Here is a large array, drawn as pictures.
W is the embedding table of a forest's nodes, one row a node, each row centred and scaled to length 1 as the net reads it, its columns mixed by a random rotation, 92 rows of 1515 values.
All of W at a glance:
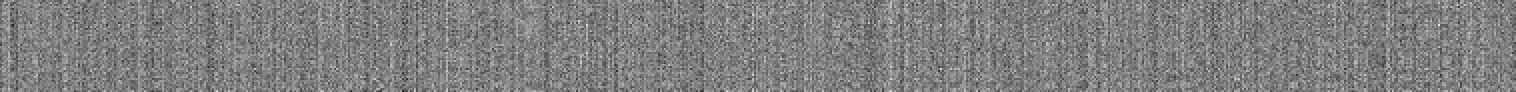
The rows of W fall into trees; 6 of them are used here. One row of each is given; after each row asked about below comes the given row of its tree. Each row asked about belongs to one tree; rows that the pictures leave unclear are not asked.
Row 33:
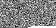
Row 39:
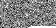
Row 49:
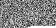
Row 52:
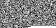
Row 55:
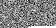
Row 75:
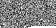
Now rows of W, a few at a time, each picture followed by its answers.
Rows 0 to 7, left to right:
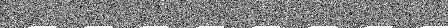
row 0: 75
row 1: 55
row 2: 75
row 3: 33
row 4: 52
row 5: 52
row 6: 75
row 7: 75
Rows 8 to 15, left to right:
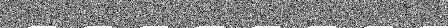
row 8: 33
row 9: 52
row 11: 49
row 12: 39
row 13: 49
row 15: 75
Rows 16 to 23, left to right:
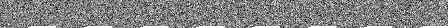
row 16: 55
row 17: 52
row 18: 52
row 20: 75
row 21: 33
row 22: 75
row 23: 75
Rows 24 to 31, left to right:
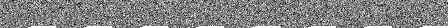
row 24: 33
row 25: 33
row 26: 33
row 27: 39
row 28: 49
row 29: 75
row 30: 52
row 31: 33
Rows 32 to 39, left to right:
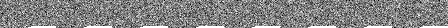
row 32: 75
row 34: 52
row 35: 33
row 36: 33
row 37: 55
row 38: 33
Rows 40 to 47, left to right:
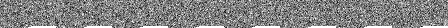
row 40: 75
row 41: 39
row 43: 49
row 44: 52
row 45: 49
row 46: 52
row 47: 33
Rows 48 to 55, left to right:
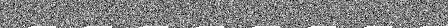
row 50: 49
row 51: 75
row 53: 33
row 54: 33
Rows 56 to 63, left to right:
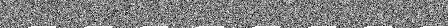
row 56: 55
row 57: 52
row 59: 49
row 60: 52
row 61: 55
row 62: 55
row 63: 52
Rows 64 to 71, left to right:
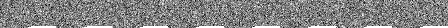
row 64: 52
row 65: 49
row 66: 75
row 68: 33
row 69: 33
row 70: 39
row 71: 52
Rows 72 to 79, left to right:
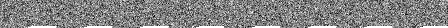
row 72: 49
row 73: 75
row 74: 55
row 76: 52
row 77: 55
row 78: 75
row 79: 75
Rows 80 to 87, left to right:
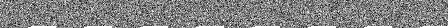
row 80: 33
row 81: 55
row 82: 52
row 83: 49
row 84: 49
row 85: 52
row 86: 52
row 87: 49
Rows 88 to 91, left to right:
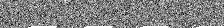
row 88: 33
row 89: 55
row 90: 75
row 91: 75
